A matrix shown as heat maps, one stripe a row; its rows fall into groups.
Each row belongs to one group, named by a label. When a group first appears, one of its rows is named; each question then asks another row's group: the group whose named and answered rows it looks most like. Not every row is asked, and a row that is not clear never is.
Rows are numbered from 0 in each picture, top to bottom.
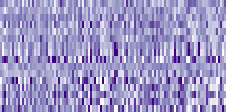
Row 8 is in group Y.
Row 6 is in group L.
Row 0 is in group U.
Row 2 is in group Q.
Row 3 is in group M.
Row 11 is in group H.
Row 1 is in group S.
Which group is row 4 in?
S
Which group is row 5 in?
M
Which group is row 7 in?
L
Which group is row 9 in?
S
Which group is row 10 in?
L
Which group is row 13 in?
Y
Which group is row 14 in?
M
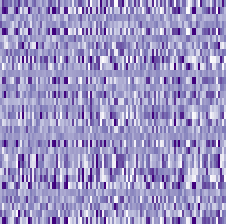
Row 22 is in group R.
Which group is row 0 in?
Q
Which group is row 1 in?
Y
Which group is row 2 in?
S
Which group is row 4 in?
Y
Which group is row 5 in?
S
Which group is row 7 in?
Q
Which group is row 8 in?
M
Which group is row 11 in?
Y
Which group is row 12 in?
H
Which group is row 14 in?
L
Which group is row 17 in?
L
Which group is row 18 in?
Q
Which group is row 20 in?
Y
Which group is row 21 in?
L
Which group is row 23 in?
R
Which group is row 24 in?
M
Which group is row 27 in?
H
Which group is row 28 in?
Q
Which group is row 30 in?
R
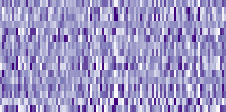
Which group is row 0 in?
Q
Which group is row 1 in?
L
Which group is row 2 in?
L
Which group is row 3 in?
U
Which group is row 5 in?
Y
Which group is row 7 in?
Q
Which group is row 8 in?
H
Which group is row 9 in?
H
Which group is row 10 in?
Q
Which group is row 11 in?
R
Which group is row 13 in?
Q
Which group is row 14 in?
L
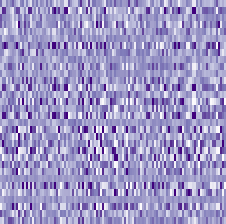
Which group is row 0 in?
S
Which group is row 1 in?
Y
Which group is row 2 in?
R
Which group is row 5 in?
S
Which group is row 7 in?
R
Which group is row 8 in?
S
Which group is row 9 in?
M
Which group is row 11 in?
M
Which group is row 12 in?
Y
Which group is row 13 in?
S
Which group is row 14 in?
M
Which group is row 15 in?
Q
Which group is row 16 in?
Y
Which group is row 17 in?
S
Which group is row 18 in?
H
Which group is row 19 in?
R
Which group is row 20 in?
Q
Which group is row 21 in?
H
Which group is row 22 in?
L
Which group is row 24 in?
H
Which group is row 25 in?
Q
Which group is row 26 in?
M
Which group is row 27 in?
L
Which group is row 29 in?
H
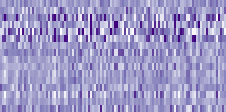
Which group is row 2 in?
Y
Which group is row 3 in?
L
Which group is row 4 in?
M
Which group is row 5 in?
Y
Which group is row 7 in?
Q
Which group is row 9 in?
L
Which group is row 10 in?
S
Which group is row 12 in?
R
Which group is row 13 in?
S
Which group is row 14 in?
S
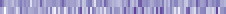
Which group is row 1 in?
S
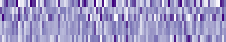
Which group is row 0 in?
H
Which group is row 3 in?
H
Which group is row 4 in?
H
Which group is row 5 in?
L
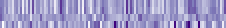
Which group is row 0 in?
U
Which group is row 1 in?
U
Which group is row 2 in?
R
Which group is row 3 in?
L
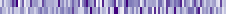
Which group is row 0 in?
H
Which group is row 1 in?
L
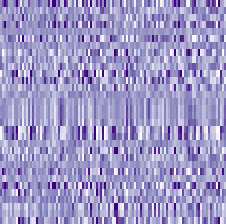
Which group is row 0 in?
Y
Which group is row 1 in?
U
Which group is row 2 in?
M
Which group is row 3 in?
Y
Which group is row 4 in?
Q
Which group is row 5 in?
M
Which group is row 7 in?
L
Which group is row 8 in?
S
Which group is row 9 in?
U
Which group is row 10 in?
H
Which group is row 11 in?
M
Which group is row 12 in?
L
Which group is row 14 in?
U
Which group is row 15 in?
U
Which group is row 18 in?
H
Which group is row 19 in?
H
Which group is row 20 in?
S
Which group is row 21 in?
L
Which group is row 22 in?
U
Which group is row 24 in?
Q
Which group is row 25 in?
S
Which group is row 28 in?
Q
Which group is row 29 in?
L
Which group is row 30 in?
L
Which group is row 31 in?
R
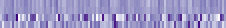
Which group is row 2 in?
H
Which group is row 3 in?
L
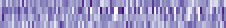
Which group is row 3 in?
U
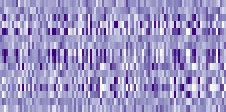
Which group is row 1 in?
R
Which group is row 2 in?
Y
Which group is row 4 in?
Y
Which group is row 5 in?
R
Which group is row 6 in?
U
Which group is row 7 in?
Y
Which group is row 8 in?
Y
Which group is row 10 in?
U
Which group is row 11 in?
L
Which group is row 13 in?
L
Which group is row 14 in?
Q
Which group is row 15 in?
S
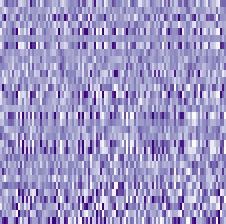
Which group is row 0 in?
H
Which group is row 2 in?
Y
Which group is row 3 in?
S
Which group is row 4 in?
H
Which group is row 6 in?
H
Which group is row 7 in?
U
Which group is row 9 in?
U
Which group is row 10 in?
L
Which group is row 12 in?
Q
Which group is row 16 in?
M
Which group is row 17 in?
M
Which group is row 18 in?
R
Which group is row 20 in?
M
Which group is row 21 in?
M
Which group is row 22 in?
Q
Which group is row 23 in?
U
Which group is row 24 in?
Q
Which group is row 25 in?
S
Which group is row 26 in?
Q
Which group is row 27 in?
R
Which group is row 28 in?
M
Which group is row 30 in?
R
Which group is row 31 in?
Y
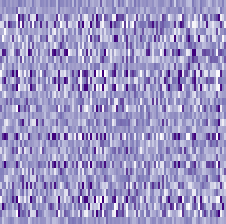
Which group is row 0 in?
Q
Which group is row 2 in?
R
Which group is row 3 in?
M
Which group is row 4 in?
S
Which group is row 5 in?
L
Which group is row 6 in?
U
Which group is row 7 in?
Y
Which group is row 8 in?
U
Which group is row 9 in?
L
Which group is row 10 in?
H
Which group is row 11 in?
Y
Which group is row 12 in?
H
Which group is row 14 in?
Q
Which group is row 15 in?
R
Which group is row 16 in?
U
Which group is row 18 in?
S
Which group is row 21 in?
H
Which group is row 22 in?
S
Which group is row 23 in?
Y
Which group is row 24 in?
U
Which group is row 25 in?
R
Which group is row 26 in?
M
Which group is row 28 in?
H
